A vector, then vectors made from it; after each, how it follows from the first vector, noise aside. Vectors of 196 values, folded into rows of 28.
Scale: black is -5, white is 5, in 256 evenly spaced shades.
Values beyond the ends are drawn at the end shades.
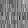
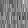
copied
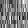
scaled up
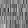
reversed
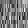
scaled up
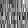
scaled up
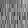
copied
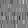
partly zeroed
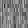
wrapped around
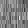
negated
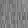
shrunk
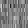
wrapped around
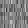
wrapped around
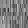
reversed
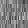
negated
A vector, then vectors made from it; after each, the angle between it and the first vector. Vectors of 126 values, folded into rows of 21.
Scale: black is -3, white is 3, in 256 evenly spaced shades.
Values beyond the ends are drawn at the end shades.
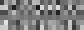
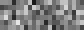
partly opposed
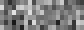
orthogonal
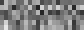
nearly parallel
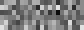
nearly parallel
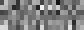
nearly parallel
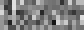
orthogonal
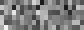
partly aligned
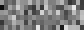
partly opposed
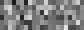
orthogonal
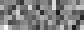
partly aligned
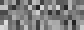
nearly parallel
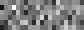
partly opposed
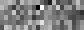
partly aligned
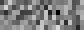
partly aligned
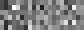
partly opposed
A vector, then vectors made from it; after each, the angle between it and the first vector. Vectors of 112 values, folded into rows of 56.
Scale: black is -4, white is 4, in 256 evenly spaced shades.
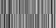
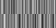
orthogonal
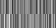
nearly opposite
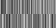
partly aligned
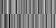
partly aligned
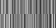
nearly opposite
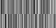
orthogonal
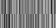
nearly parallel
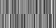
nearly opposite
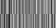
nearly parallel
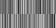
orthogonal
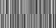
nearly opposite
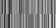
nearly parallel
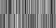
partly aligned
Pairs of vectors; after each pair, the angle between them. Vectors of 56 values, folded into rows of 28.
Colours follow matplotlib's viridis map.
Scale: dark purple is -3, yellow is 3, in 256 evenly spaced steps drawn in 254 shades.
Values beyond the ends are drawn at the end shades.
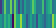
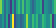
nearly opposite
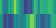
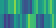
nearly parallel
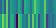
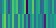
orthogonal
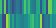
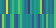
partly opposed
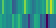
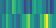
nearly opposite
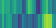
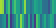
orthogonal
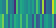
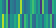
partly aligned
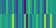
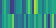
partly aligned
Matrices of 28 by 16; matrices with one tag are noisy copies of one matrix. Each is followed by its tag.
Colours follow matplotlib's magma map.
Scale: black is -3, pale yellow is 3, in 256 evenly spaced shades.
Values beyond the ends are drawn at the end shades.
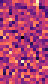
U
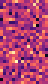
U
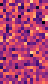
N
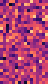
N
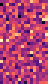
N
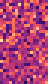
N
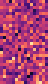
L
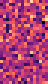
N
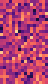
L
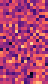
L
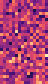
L
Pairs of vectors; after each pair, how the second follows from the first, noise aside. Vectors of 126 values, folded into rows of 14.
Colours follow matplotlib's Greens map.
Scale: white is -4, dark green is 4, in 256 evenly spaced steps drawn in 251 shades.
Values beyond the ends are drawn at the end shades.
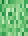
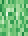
copied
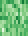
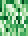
scaled up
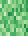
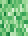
negated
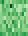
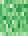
negated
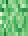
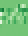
partly zeroed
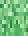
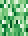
scaled up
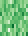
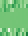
partly zeroed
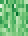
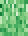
negated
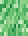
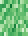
copied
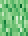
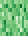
copied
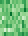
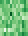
copied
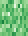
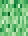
negated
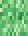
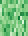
sign-scrambled
